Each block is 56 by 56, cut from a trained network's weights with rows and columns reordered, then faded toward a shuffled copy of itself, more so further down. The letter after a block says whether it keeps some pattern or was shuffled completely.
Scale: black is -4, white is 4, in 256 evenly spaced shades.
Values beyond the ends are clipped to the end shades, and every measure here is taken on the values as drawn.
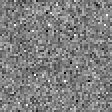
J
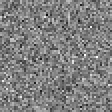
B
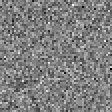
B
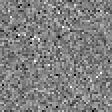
B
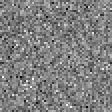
J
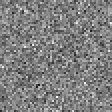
J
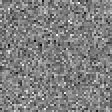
B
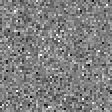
J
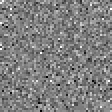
B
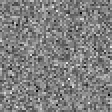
J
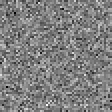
J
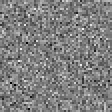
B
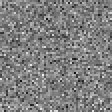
J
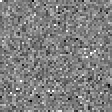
B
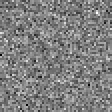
J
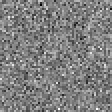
B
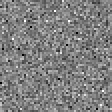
J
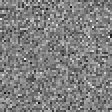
J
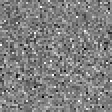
B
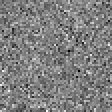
B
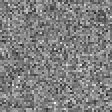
J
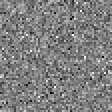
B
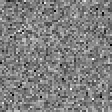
J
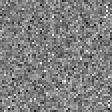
J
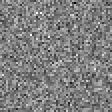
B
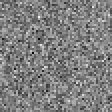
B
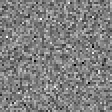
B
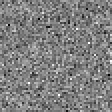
J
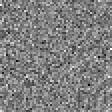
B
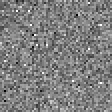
J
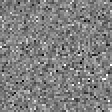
J
